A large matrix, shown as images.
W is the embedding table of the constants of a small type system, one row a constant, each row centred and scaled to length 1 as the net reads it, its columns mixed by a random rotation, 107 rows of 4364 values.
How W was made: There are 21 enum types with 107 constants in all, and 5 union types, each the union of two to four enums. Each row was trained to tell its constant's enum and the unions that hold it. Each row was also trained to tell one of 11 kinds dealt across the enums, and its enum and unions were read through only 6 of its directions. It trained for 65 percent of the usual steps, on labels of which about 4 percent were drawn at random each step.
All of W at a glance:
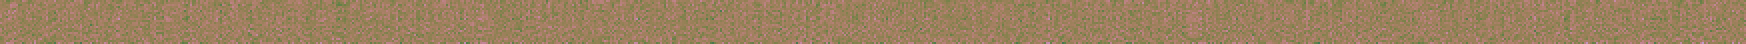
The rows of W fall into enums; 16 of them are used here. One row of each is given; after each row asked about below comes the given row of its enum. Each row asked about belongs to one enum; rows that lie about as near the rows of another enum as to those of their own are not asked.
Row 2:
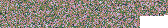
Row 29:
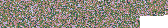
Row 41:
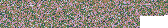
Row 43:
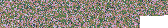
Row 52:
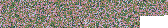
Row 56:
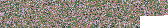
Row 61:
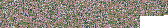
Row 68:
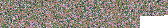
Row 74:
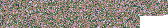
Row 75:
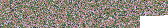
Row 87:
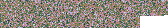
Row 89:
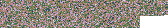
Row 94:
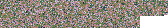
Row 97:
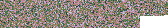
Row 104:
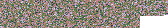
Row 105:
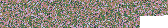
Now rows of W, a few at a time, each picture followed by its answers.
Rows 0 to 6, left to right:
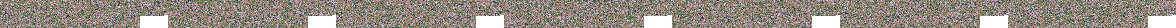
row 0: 94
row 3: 29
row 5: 2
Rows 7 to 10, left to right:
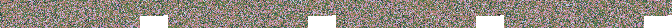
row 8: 75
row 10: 43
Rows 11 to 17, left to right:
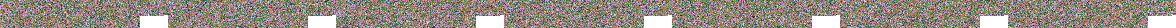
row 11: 105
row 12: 68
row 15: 75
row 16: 29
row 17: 104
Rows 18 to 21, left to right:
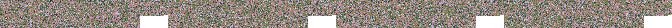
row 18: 2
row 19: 105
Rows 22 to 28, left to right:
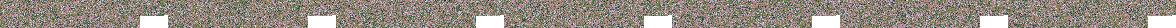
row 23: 29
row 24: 97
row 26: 52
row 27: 105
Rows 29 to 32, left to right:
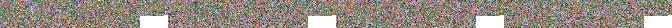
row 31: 43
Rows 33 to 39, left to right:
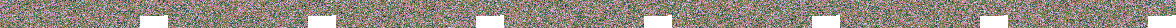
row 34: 74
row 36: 29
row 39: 105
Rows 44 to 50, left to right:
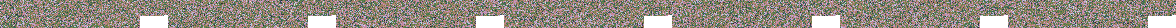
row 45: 104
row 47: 89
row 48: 105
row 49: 89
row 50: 61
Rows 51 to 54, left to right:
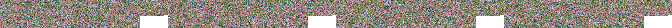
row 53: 43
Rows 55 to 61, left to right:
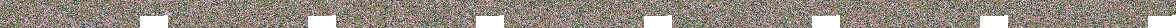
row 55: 75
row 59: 97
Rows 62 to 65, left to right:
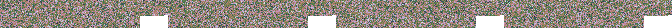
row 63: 97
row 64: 43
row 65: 89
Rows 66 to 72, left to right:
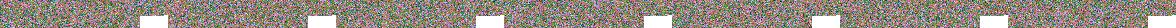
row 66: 94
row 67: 43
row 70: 97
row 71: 89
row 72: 52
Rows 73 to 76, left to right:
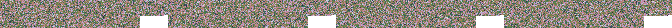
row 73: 104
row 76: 75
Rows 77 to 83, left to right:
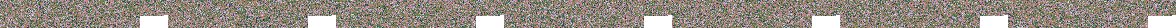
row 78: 29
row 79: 61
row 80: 89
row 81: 2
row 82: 104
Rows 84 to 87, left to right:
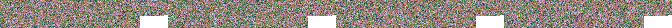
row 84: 2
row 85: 52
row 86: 52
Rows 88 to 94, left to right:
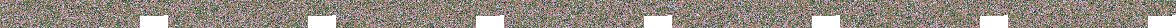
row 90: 52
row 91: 105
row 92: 43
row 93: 61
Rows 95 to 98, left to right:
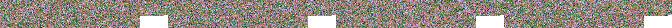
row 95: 29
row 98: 61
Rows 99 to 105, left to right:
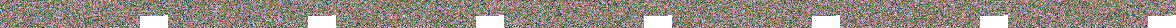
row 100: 75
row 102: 2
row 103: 89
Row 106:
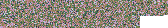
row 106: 104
